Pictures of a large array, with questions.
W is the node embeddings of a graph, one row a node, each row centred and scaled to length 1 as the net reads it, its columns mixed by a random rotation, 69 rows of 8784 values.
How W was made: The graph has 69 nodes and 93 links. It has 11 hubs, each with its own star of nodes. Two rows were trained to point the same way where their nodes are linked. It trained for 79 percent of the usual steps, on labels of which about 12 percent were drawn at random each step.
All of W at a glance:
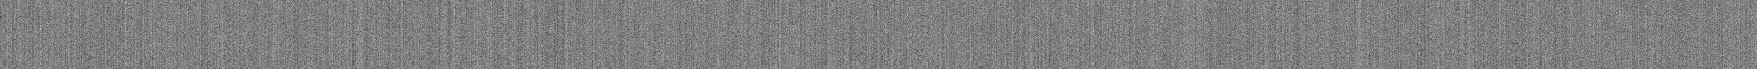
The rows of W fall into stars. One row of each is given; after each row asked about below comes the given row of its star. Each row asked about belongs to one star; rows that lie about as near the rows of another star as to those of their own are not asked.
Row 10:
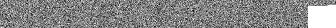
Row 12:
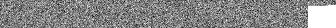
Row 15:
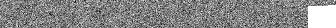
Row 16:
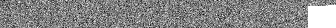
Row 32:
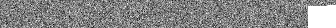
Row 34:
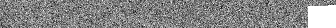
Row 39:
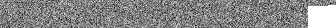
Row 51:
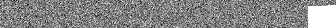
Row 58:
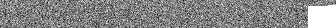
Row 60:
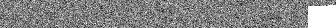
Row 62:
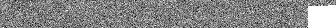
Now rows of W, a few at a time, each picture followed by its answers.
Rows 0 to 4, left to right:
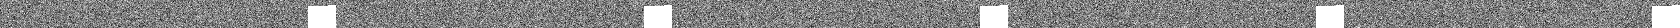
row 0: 15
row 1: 62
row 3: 51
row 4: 39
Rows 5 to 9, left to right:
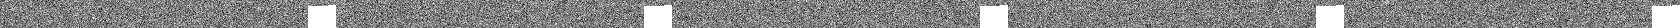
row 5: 15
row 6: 51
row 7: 15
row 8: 15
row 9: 16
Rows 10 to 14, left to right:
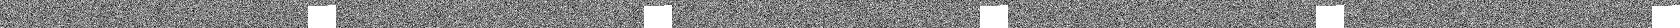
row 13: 10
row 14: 51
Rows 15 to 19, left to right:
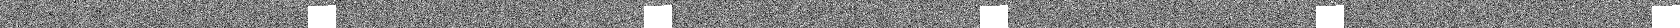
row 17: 32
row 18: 15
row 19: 16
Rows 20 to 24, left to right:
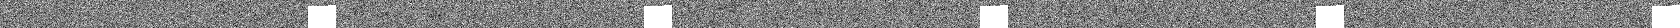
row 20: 12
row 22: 32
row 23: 34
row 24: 10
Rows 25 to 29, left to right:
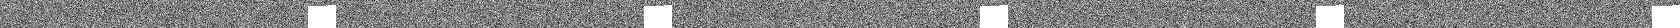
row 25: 39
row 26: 12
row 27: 51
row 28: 39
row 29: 12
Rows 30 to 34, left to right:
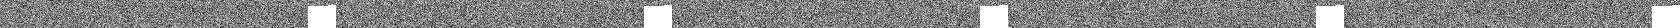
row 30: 39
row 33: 10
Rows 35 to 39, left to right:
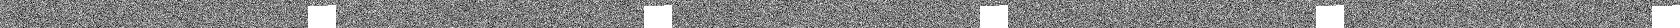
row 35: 51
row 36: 16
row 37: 60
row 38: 32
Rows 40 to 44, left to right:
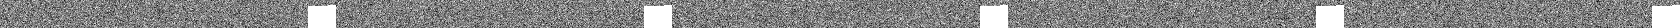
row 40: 60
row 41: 15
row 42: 39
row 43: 34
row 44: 10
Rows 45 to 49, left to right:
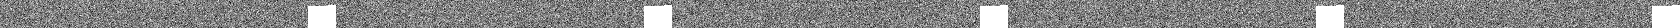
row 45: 51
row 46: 12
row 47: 32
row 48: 16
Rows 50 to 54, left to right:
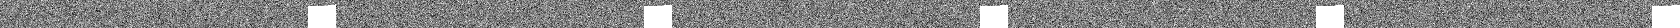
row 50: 58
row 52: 60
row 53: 60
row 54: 32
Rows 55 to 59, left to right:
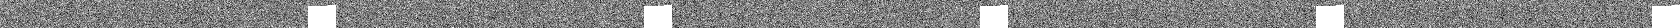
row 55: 58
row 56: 58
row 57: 12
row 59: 58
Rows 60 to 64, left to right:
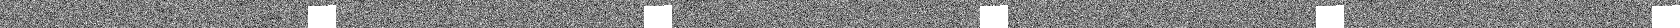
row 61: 62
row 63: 34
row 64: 62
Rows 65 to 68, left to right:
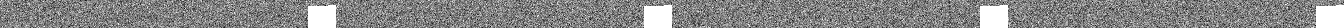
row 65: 16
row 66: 15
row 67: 39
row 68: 39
